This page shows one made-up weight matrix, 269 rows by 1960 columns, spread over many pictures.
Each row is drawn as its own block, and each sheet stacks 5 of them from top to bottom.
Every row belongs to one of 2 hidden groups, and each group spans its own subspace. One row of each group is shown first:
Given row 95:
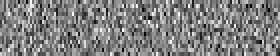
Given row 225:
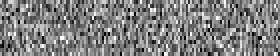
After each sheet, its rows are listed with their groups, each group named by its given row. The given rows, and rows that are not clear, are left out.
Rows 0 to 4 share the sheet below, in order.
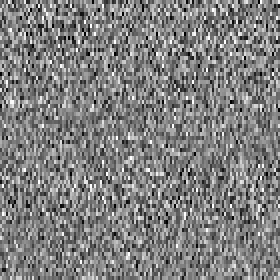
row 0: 95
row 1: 225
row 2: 225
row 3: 225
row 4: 225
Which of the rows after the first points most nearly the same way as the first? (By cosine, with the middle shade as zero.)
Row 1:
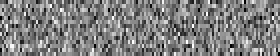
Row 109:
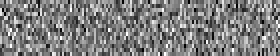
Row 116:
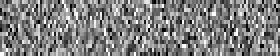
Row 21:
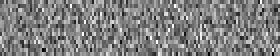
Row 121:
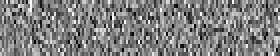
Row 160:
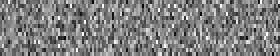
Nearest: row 109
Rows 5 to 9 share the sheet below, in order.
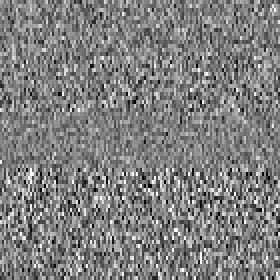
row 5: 95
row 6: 225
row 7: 225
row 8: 95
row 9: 95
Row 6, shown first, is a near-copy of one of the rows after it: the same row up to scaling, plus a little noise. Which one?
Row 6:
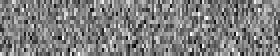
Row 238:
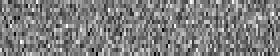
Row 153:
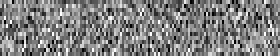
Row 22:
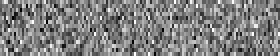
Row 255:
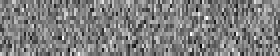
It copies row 255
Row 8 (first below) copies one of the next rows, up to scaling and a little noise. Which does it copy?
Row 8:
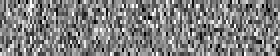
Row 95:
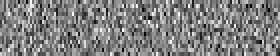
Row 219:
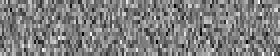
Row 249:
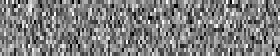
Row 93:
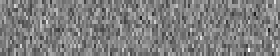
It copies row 95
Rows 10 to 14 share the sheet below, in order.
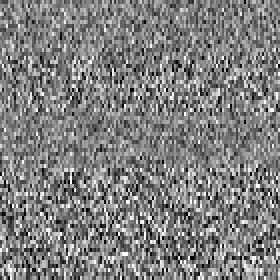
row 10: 225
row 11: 95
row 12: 225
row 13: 225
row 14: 225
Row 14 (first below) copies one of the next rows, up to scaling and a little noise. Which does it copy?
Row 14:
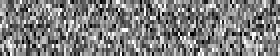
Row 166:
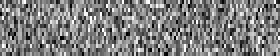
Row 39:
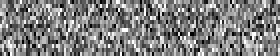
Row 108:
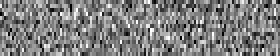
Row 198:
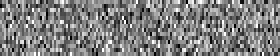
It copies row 39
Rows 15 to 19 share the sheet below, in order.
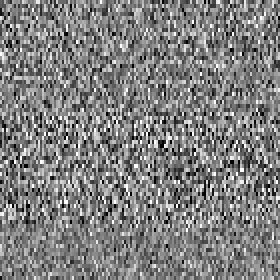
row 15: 225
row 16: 225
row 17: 225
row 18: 225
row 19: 225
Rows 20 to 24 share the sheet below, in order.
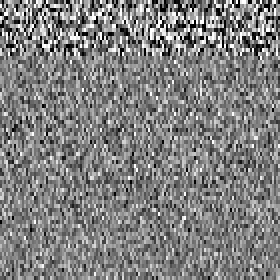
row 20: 225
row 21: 95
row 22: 225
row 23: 225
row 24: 95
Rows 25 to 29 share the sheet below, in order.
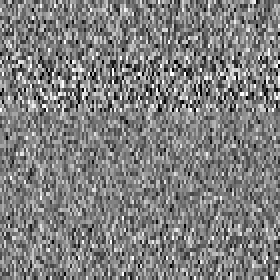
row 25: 225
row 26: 95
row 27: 225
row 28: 95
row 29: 95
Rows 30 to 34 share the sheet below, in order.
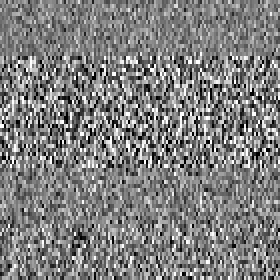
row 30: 95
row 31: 95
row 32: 225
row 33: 95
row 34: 95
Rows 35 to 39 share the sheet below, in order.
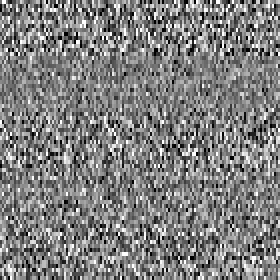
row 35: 225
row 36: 95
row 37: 225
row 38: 225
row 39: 225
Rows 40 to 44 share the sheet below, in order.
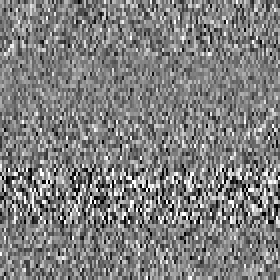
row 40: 95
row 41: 95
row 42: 225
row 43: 95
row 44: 225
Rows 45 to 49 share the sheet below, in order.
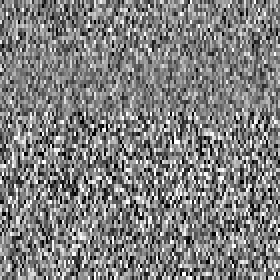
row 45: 225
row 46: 225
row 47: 95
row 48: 225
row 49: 95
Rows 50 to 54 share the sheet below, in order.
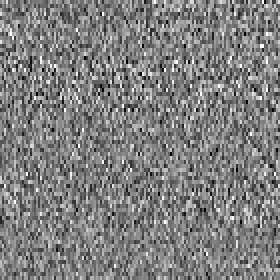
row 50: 225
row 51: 95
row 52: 95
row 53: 225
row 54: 95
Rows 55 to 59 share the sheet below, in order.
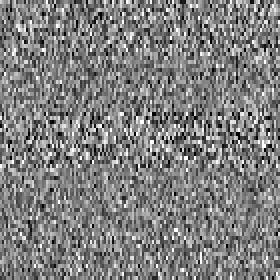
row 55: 95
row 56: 225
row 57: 225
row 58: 225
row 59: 95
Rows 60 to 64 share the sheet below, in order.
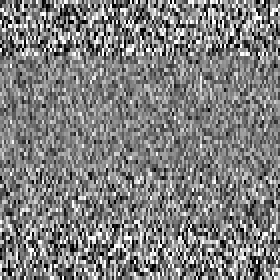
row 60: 225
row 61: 95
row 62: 95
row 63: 225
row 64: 225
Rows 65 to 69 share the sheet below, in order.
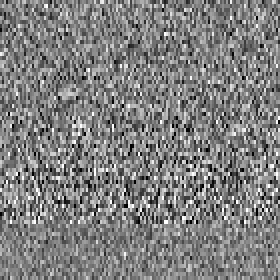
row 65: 225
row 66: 225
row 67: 95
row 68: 225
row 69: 225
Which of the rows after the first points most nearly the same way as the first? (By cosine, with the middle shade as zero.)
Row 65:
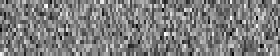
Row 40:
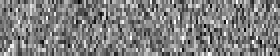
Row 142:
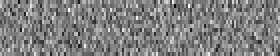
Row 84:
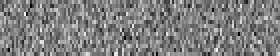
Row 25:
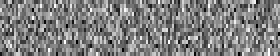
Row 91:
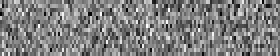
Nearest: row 91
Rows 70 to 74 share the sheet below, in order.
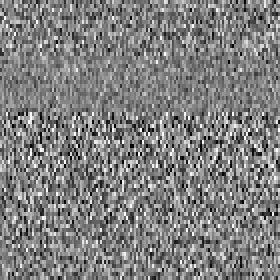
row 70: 225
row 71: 225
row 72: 95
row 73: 95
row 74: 225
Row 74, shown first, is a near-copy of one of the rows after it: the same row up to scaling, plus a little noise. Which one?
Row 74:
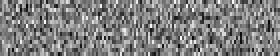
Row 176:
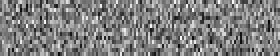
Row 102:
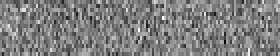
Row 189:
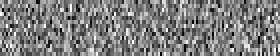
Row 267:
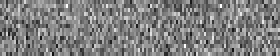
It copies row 176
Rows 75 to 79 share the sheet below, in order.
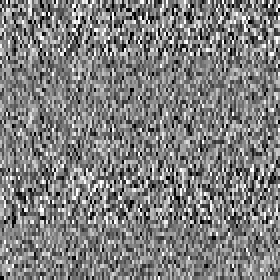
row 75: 95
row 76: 95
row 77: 95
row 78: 95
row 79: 225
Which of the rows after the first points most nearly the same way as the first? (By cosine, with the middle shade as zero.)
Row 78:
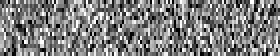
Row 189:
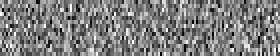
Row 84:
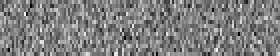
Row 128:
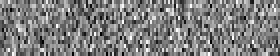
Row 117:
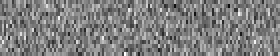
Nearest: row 84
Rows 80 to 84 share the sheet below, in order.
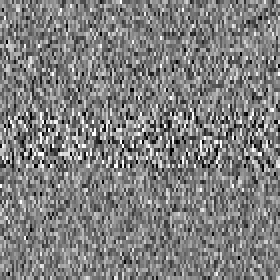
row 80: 225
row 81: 95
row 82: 95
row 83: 225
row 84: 95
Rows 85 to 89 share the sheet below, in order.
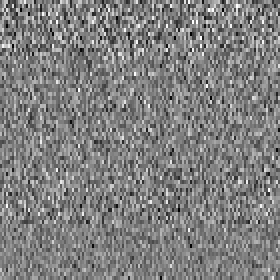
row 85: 225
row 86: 95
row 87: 95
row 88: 225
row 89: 95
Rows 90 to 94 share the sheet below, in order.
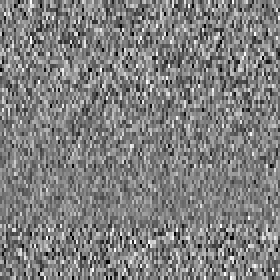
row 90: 95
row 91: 225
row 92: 95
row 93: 95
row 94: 95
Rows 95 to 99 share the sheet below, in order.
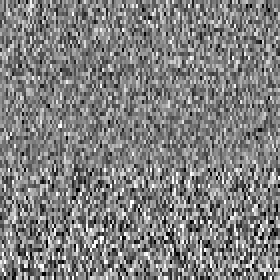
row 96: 225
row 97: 225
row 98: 95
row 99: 95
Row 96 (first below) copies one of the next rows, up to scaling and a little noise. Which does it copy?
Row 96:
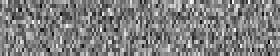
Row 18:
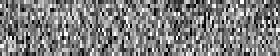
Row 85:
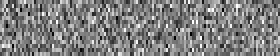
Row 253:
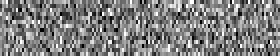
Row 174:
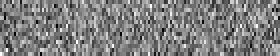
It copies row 253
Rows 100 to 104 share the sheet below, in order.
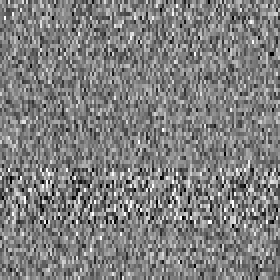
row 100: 95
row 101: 95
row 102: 225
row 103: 95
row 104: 225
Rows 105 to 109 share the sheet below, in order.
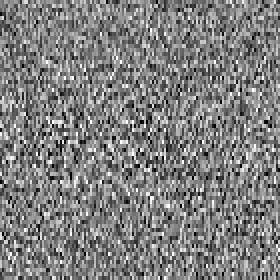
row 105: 225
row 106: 225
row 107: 225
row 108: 225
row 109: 225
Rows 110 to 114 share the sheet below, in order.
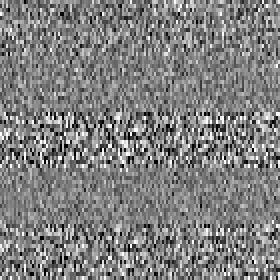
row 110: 225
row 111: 95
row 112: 225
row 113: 95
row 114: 225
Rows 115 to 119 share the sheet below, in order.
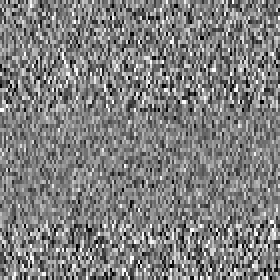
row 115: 95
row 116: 225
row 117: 225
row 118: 95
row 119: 95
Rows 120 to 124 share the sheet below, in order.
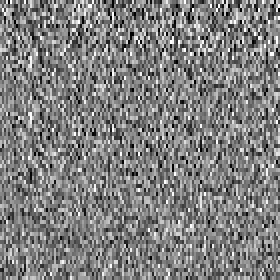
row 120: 95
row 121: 95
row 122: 95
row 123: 95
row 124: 225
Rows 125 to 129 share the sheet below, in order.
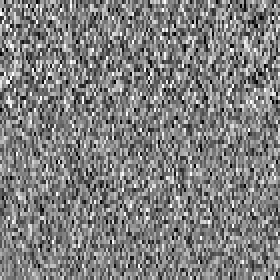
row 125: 225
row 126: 225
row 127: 95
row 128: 95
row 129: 95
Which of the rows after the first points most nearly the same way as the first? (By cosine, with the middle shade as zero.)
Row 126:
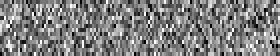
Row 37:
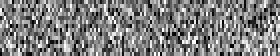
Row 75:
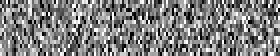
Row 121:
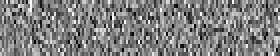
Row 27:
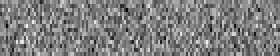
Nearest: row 37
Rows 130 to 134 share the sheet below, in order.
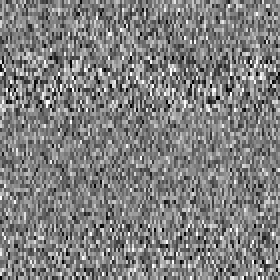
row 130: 225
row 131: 225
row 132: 225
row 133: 225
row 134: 225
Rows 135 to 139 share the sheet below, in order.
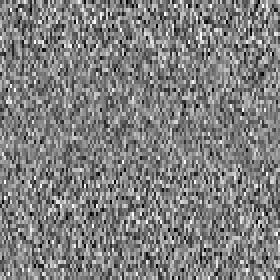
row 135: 95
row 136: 225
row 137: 225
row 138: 225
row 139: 95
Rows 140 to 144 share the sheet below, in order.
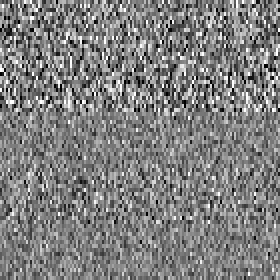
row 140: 225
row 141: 225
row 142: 95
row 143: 95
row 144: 95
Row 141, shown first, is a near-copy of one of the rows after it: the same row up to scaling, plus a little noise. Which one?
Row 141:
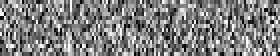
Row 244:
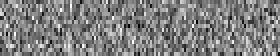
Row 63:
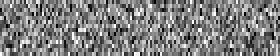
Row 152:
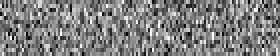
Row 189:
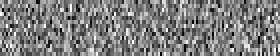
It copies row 244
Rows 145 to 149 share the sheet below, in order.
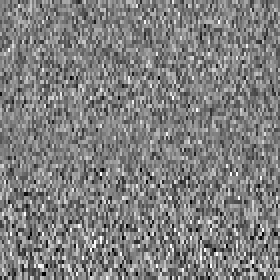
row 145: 95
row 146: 225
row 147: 225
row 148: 225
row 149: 95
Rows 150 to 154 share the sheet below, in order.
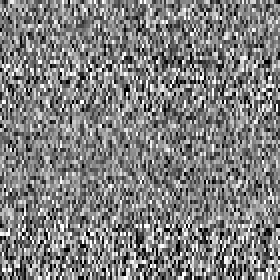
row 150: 225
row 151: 225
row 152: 225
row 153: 225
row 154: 225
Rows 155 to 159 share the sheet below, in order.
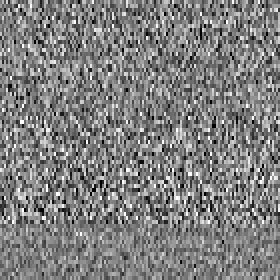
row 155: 95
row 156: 225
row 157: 225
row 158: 95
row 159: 225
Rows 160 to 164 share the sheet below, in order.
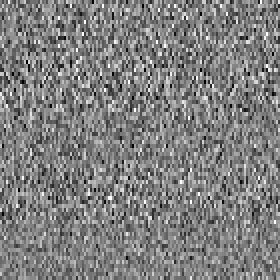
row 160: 95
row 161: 225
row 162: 95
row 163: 225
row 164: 225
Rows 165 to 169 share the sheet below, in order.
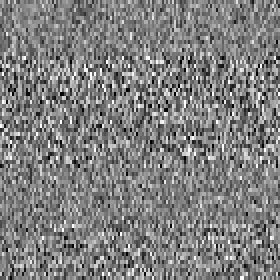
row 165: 95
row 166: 225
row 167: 225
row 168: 95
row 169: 225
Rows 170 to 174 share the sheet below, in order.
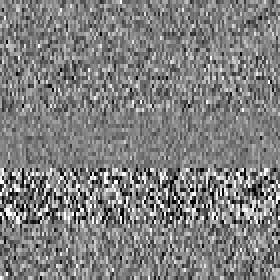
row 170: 225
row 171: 225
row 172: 225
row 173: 225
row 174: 225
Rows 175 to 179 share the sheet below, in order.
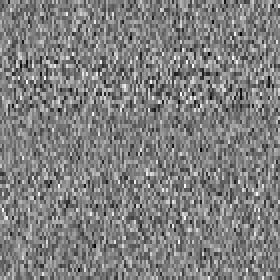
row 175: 95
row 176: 225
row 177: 95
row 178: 225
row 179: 95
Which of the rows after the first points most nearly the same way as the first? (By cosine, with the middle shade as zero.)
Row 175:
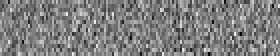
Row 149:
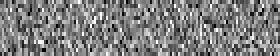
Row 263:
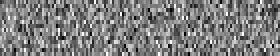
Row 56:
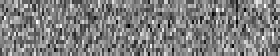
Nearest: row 149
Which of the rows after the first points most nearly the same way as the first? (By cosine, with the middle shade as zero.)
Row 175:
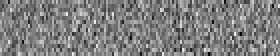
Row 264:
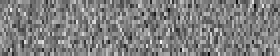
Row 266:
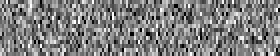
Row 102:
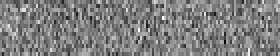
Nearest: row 264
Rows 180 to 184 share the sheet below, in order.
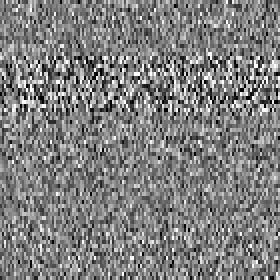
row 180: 95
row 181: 95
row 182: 225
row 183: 95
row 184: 95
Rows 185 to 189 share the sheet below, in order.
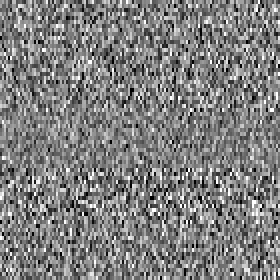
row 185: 95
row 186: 95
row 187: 225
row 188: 225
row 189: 225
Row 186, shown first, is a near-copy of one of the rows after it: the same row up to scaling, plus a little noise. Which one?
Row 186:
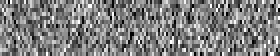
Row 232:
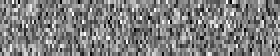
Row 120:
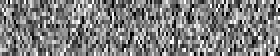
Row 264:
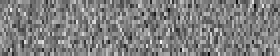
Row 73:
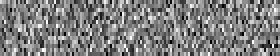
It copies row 120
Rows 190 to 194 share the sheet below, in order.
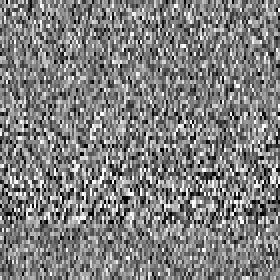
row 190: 95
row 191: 225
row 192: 225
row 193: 225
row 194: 225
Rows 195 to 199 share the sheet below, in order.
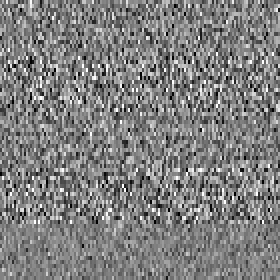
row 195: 95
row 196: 95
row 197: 225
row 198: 225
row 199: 225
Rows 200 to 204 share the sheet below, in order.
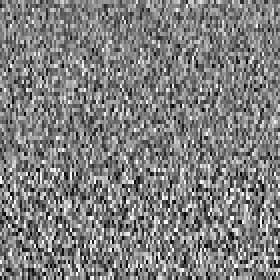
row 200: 225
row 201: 95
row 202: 95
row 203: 225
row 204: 95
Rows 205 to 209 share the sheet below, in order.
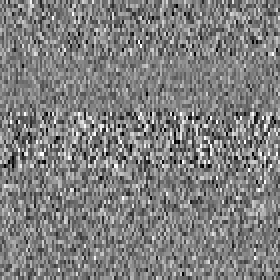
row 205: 95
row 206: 225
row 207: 95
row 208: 225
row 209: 95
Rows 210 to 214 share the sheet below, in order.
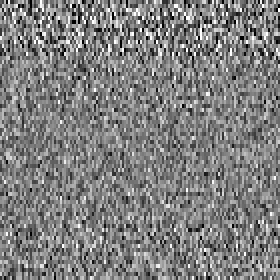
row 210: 95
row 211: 95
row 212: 225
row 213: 225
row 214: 95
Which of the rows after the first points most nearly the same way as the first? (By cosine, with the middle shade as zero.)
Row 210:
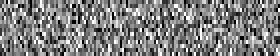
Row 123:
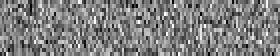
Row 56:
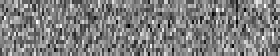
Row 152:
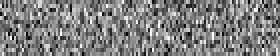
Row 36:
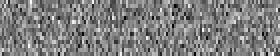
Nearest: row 123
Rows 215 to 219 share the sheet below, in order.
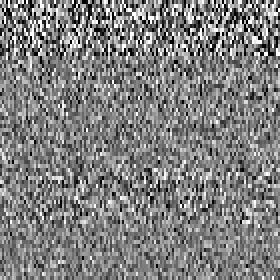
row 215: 95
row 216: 95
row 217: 225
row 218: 225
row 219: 95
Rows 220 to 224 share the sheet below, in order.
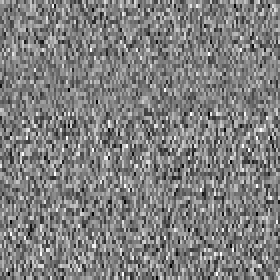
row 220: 95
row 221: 225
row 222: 225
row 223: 225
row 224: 95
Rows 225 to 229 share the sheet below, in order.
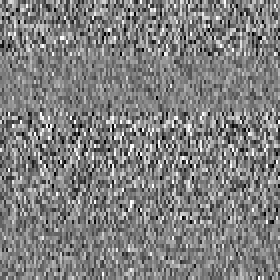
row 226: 95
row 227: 95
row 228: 95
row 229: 225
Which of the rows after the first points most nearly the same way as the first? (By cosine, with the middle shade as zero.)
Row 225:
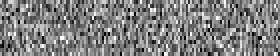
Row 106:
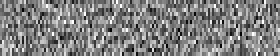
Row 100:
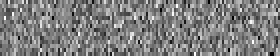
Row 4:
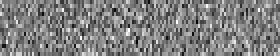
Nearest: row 4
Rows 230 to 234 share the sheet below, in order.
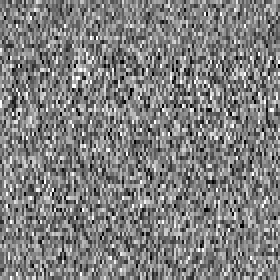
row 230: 225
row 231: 95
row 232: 95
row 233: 225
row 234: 225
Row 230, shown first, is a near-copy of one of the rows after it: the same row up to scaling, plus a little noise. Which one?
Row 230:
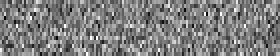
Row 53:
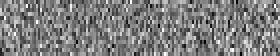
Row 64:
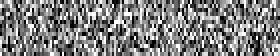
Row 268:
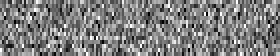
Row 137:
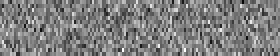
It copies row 268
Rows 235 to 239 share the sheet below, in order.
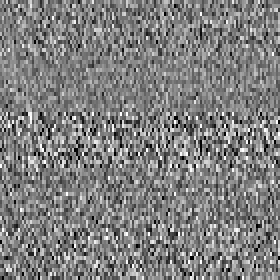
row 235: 95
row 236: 225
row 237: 95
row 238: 225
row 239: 225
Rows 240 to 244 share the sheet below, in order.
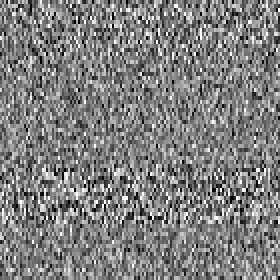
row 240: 95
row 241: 95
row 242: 95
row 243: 225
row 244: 225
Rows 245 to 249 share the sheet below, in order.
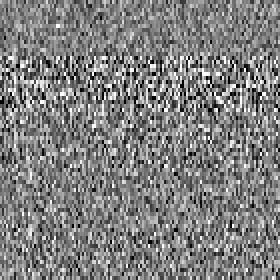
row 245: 95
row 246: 225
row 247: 225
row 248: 95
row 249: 95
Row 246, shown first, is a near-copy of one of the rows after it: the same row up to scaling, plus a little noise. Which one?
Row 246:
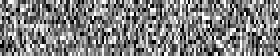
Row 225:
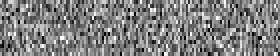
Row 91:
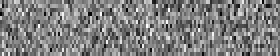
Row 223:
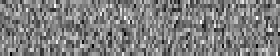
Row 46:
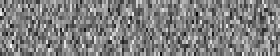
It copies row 225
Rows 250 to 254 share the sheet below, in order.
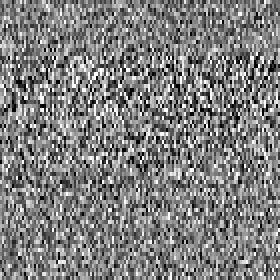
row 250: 225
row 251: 95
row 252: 225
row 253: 225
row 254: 95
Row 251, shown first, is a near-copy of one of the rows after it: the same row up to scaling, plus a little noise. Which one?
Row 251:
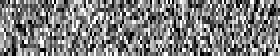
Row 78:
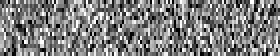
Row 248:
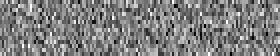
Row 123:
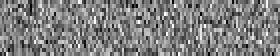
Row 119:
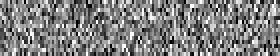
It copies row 78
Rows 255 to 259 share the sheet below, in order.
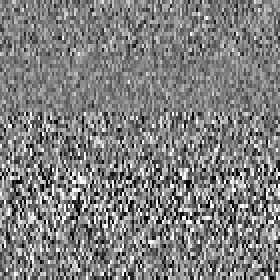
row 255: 225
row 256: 225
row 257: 95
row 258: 95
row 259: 95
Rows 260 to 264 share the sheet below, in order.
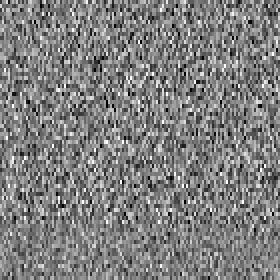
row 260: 95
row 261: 225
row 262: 225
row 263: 95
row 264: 95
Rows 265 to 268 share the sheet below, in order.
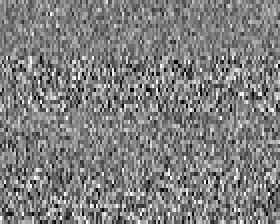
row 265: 95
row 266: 95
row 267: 225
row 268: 225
